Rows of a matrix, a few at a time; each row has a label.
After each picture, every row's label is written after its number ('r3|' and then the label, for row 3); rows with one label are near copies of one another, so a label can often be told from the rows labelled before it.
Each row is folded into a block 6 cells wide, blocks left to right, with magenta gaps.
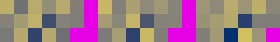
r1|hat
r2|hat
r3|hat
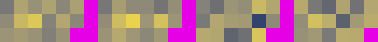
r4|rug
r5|rug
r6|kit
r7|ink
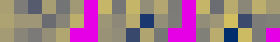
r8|ink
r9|hat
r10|hat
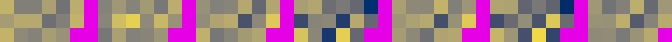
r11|ink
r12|rug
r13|ink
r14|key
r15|ink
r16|key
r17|ink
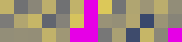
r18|ink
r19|hat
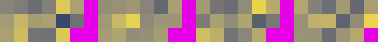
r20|kit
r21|rug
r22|kit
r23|ink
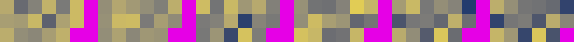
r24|ink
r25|rug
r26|hat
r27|kit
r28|key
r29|key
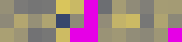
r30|kit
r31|rug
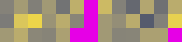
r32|rug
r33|ink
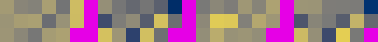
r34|ink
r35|key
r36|rug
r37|key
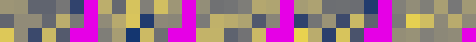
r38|key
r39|hat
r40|kit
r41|key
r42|rug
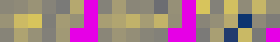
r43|rug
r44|rug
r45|hat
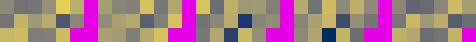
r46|kit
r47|ink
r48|hat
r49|hat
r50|kit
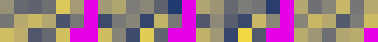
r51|kit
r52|key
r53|key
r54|ink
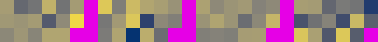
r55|ink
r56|hat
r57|ink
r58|key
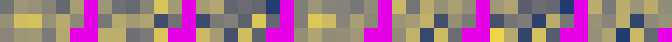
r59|rug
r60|kit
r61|key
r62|rug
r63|hat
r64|key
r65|hat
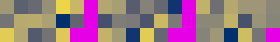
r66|kit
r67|key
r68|hat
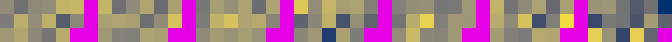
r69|kit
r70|ink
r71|rug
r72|hat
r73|rug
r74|ink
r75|key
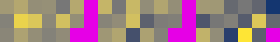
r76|rug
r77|hat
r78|key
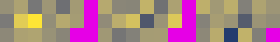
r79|rug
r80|ink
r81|hat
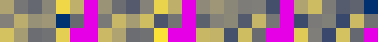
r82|kit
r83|kit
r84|key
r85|key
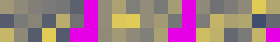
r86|key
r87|rug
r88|kit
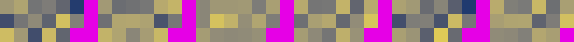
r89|key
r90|kit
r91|rug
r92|ink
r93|key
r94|ink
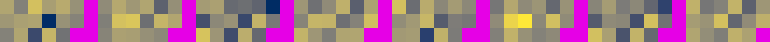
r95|hat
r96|rug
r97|key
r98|ink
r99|hat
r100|rug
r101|key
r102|ink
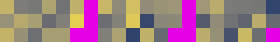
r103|ink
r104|hat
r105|key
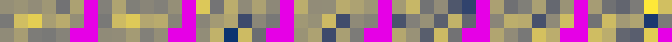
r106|rug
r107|rug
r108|hat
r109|hat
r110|key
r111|ink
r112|kit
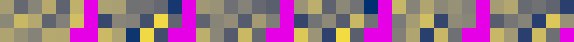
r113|ink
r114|key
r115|key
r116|key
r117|hat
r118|key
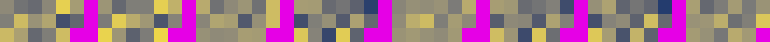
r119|kit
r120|kit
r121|ink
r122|key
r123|rug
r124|key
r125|key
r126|ink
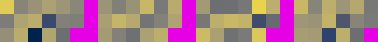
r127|hat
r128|ink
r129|kit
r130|hat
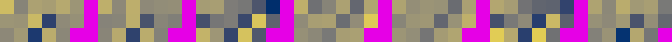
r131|hat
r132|hat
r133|key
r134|ink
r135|ink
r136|key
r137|hat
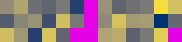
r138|key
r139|kit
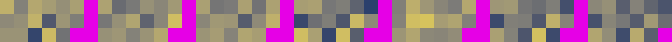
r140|hat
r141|ink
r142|ink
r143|key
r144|rug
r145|key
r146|key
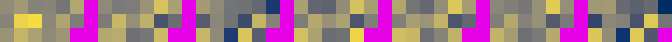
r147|rug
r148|kit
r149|key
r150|kit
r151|kit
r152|kit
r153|key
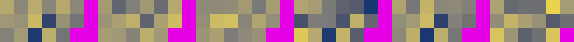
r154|hat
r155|ink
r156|rug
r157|key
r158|hat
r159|kit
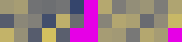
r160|key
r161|ink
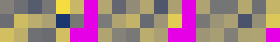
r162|kit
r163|ink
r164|ink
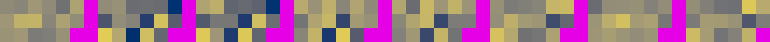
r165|rug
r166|key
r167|key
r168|hat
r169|hat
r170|kit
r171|rug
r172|kit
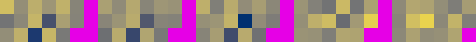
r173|hat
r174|hat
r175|hat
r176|ink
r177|rug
